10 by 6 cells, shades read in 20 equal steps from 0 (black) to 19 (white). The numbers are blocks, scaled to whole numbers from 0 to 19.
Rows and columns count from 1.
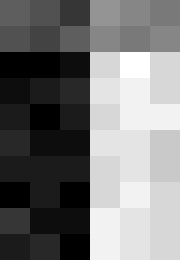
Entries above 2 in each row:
6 6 3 4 3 4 3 3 4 4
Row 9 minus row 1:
-3 -5 -3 7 7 7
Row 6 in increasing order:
1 1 3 15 17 17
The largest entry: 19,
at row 3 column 5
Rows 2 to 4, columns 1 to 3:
6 5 7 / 0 0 1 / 1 2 3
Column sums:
27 22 21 155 160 147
